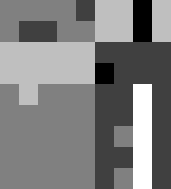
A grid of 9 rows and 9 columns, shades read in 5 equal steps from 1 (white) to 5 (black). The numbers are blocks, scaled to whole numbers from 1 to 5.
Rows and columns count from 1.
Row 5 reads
3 2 3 3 3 4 4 1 4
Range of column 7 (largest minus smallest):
2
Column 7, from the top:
2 2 4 4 4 4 3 4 3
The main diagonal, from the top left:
3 4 2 2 3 4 3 1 4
